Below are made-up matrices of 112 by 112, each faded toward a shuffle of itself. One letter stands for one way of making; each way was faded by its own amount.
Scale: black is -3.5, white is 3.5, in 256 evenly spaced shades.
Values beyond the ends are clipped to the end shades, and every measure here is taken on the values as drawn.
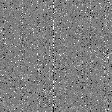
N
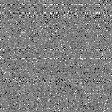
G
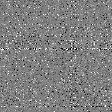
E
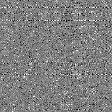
G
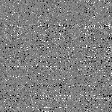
E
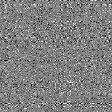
G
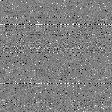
G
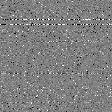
G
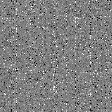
N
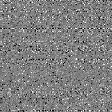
G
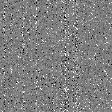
N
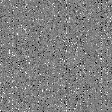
N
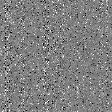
N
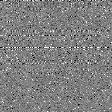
G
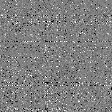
E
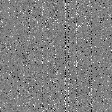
N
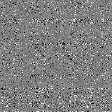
E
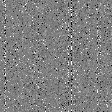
N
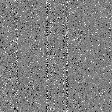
N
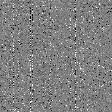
N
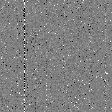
N
